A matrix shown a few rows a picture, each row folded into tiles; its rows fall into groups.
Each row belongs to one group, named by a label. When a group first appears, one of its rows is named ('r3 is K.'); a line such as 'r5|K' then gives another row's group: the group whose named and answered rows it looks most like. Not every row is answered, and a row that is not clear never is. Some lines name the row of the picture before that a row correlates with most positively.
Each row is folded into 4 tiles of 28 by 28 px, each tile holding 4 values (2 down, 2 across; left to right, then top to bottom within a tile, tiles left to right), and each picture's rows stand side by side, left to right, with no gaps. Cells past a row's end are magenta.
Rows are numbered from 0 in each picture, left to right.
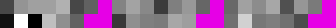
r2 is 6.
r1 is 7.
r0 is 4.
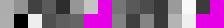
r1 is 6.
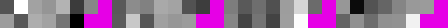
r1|4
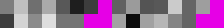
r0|4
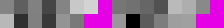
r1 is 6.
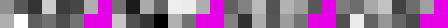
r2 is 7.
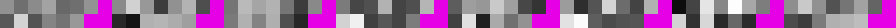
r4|4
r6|7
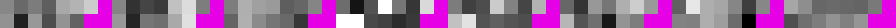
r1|6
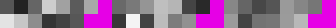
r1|4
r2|6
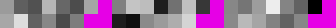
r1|7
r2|4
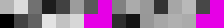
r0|7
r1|7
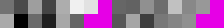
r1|4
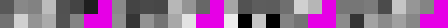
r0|4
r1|6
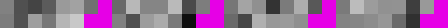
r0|6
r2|7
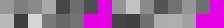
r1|7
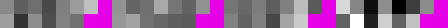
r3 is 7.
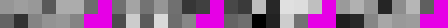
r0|7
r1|4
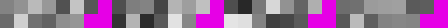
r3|4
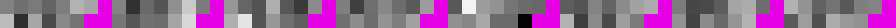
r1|6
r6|6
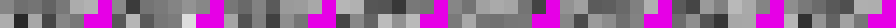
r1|6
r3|7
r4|4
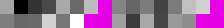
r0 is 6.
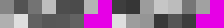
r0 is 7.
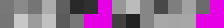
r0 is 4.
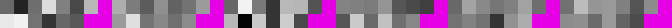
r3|4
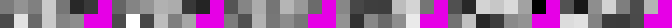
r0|4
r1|4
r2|7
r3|6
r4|4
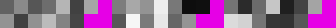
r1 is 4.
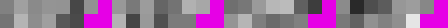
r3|6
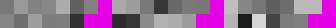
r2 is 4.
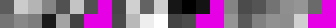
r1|4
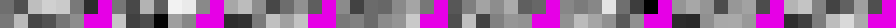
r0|4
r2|7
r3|6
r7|7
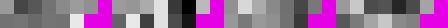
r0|6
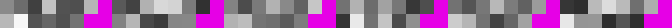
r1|4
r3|4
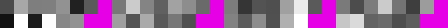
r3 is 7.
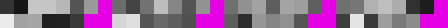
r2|7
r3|4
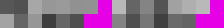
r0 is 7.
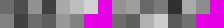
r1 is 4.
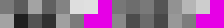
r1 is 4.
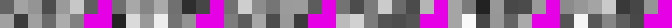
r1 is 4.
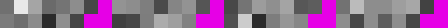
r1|7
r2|4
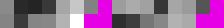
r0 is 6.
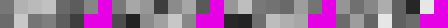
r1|7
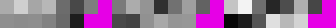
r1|7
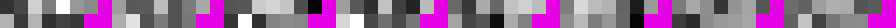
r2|4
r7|4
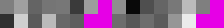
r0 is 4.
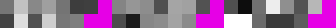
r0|4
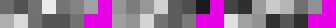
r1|4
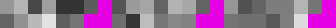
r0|4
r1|7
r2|6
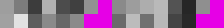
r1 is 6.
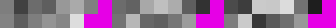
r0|6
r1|4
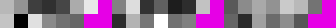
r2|7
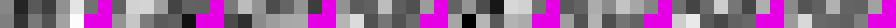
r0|6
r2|7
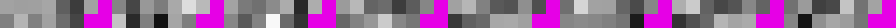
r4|7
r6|7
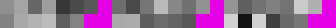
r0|4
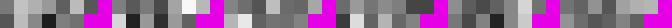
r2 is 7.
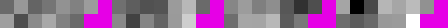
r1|6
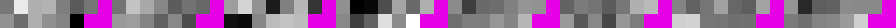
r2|7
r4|6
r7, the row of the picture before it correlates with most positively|3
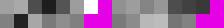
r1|4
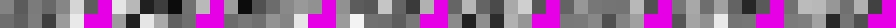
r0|6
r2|6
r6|4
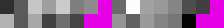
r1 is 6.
